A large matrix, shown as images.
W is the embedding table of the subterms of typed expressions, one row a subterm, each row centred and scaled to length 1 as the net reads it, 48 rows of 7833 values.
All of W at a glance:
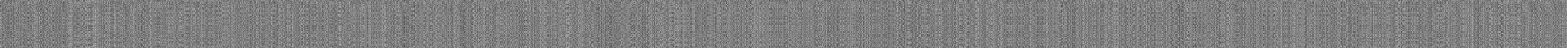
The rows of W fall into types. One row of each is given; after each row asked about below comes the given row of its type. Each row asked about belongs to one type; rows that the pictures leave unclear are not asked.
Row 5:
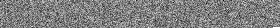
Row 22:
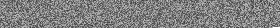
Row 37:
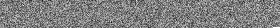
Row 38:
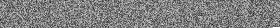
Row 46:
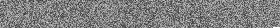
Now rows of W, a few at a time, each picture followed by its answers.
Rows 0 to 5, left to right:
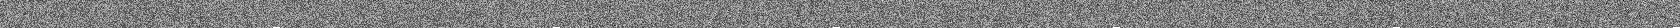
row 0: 46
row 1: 22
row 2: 22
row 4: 38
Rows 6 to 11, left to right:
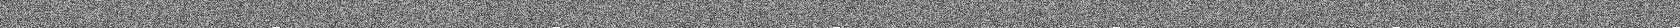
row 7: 38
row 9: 38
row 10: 37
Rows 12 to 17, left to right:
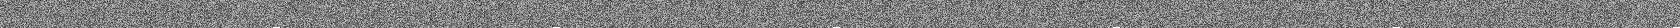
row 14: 37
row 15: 37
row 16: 22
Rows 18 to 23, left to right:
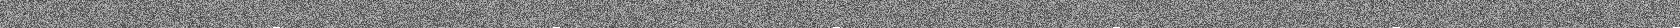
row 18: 46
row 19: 22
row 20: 37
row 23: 46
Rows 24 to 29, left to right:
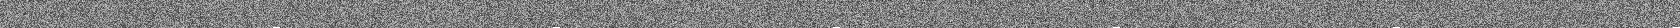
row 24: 46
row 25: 38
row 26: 37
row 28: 37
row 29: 22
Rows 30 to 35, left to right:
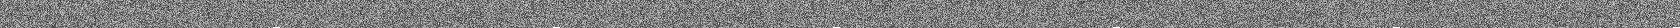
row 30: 5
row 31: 46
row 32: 46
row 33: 37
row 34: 22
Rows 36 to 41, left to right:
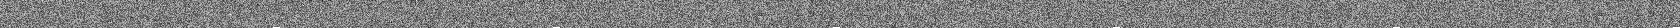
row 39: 5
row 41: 38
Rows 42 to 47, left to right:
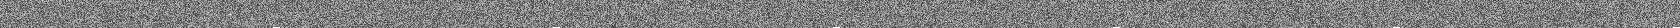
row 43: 22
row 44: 5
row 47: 22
